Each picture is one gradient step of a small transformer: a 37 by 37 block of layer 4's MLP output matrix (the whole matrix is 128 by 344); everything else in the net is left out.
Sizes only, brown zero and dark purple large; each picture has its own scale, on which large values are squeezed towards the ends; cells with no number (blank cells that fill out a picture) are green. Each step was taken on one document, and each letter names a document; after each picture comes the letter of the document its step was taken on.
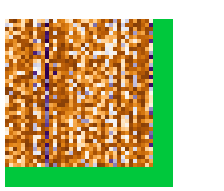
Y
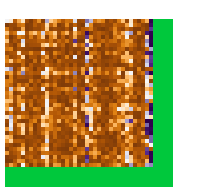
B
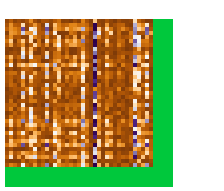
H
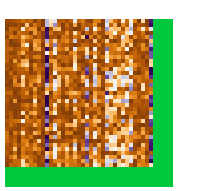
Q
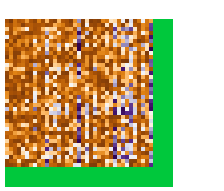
Q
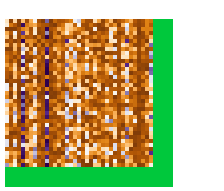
Y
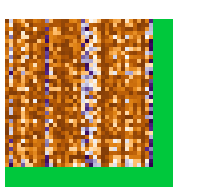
B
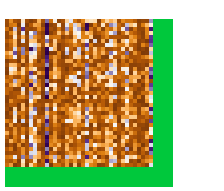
Y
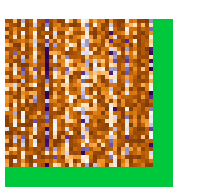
Y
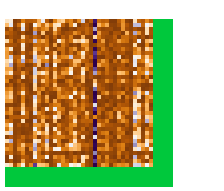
H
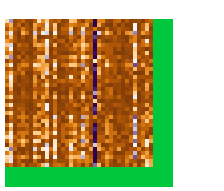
H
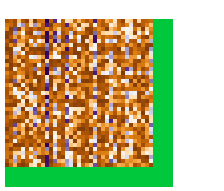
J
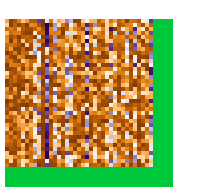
J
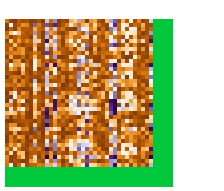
Y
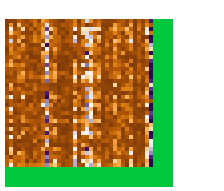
B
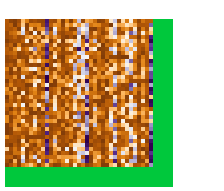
Q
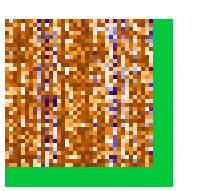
J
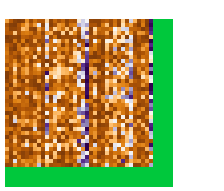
Q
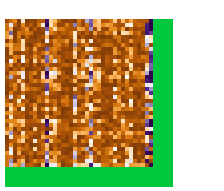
B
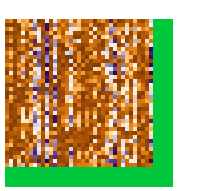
J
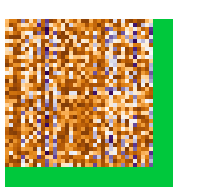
J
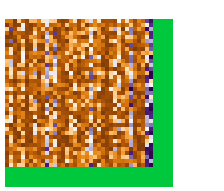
B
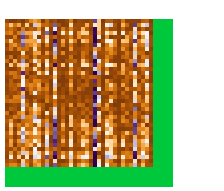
H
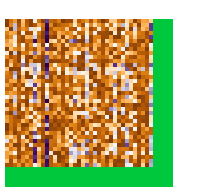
J
